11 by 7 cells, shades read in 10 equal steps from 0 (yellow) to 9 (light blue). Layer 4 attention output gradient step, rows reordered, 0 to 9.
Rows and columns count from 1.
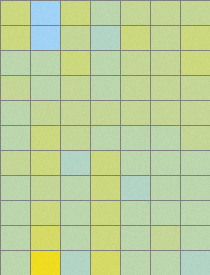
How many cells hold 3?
2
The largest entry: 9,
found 2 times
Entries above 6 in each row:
1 2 0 0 0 0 1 1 0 0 2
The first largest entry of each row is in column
2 2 1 2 1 1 3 5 1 1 3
